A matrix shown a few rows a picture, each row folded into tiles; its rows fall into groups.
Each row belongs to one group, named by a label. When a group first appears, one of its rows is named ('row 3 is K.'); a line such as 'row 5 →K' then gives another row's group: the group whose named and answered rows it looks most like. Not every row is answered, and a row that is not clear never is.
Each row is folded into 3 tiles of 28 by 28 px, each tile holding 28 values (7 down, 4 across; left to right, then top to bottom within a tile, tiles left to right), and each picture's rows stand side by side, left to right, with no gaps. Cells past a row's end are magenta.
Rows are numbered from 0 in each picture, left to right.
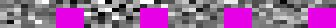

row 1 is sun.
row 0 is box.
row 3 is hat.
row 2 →sun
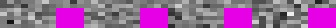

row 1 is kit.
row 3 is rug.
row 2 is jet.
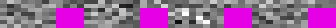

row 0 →kit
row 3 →jet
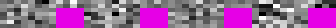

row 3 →kit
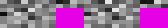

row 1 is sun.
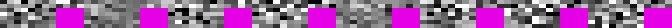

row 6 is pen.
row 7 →rug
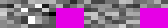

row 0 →pen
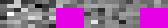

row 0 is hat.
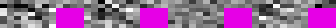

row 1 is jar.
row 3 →kit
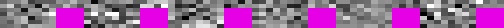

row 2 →jar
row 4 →kit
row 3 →hat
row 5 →jet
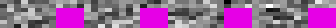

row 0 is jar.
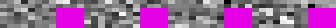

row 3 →box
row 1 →rug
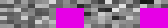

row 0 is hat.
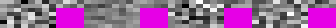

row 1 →jar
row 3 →rug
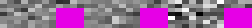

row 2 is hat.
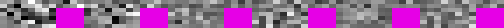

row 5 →rug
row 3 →rug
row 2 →box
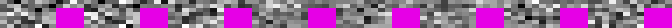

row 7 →rug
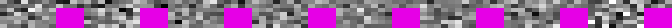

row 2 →box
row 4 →pen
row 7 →rug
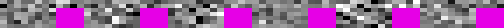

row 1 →pen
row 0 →jet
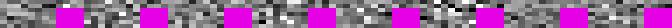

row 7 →hat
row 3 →box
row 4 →pen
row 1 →rug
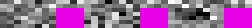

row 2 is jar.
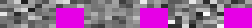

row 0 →sun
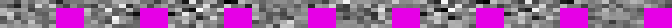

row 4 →jar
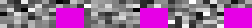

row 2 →rug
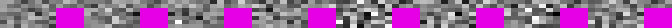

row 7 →rug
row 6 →pen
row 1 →pen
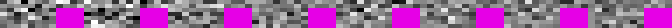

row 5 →pen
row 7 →jar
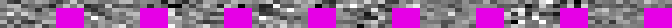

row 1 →kit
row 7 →box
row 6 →box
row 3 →kit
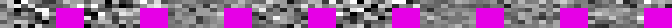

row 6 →jet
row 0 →jar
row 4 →sun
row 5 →kit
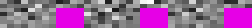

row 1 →sun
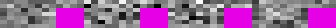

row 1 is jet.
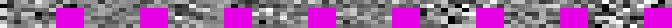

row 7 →kit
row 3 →box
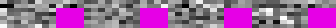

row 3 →box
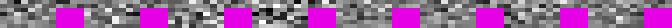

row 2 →rug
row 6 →jet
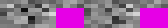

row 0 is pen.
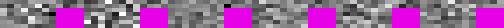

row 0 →pen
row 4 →kit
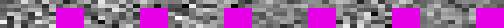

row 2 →kit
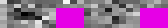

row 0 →jar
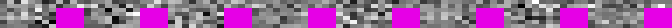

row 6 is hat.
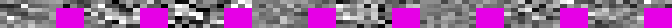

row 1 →hat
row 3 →pen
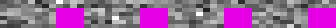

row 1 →box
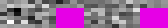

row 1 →box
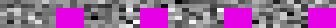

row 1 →jar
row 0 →box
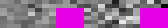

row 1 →hat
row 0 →hat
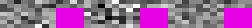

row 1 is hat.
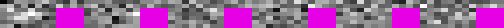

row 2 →jar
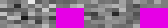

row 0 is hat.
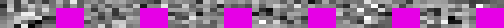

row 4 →pen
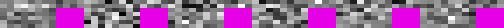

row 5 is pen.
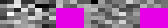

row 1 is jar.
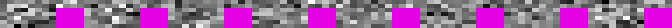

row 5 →kit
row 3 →box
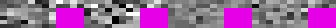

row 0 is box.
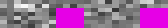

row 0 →jet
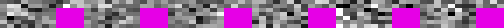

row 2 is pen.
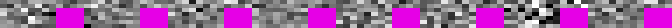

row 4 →rug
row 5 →rug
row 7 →sun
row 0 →pen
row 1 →jet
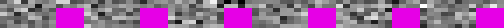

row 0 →sun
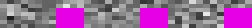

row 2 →rug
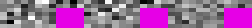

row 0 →box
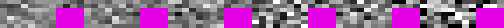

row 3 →rug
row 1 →pen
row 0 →kit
